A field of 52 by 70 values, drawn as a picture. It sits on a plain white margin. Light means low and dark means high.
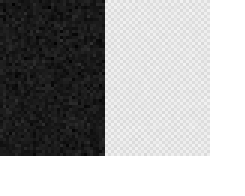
The table splits into one row of 2 panels. Panel 1,1: very high, fine-grained, faint in contrast. Panel 1,2: very low, checkered, faint in contrast.
